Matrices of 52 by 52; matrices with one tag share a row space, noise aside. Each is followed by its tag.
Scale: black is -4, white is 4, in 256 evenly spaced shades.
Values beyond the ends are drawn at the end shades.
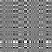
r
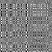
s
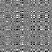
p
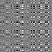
p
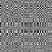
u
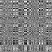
r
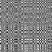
u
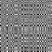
u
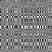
u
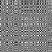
u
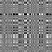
r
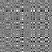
p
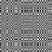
u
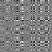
p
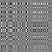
s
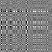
s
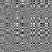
p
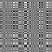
r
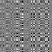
p
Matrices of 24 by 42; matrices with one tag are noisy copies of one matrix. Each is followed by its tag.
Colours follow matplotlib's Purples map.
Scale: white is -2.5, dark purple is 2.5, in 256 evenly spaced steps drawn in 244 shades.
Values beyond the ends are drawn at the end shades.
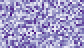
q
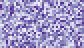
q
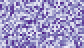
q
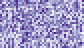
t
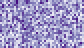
t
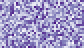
q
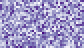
q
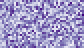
q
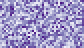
q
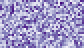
q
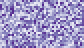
q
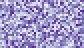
q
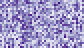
t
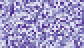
q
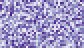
q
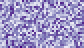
q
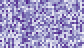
t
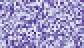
q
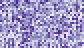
t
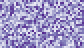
q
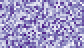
q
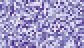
q
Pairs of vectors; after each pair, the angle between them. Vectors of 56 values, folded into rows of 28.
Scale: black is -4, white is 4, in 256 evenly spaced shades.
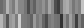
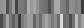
nearly opposite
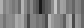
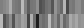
partly aligned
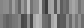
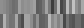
orthogonal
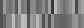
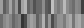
partly opposed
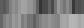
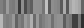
partly opposed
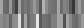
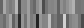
nearly opposite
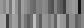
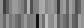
orthogonal
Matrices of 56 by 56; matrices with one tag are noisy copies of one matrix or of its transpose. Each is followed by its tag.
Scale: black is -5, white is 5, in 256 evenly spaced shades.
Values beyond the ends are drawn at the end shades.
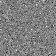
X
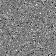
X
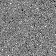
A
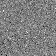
A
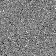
A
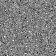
X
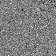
A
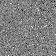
A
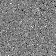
A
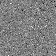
A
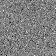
A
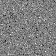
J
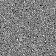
J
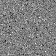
J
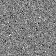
J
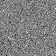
A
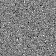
J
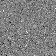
A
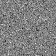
J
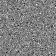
X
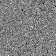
A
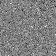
A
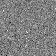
A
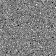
X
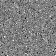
X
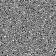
X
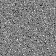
J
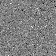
A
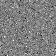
X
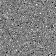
X
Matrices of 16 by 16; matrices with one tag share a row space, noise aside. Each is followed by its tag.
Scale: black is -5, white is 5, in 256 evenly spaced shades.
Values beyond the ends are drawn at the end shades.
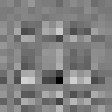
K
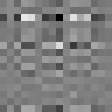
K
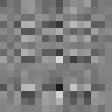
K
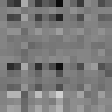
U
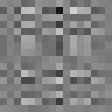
K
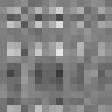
U
